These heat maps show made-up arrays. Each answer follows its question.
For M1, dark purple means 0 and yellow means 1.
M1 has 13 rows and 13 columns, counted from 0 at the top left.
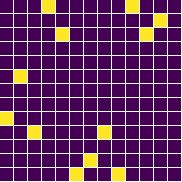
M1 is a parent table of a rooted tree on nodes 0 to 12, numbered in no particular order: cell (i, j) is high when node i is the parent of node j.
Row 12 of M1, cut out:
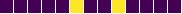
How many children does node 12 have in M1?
2
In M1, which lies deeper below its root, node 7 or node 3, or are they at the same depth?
node 7
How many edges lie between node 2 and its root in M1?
4
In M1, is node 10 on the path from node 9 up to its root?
no
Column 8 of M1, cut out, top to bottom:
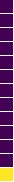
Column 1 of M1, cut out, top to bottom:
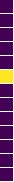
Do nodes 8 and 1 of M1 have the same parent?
no
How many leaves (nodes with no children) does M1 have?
5
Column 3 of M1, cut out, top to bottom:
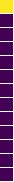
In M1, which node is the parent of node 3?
0
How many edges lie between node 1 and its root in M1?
2
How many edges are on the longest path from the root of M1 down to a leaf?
5
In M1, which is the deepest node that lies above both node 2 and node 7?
9
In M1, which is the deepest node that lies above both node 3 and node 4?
0
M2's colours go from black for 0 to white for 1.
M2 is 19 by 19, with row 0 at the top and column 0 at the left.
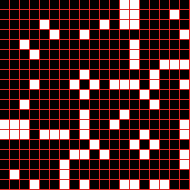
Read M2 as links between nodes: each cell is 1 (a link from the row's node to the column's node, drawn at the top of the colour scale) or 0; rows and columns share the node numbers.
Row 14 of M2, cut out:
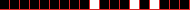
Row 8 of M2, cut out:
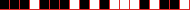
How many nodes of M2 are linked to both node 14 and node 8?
3
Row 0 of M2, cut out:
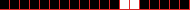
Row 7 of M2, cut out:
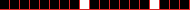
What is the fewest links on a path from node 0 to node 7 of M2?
3
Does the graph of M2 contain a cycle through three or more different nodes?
yes
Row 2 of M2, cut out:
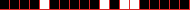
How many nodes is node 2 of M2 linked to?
4
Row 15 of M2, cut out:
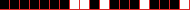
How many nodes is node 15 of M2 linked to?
5
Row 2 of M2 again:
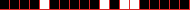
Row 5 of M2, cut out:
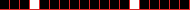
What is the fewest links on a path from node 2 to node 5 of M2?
2
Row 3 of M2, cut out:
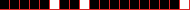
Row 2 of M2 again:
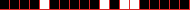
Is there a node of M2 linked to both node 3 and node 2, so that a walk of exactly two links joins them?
no
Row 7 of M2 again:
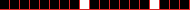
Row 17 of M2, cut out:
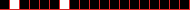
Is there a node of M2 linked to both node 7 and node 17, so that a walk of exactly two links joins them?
no
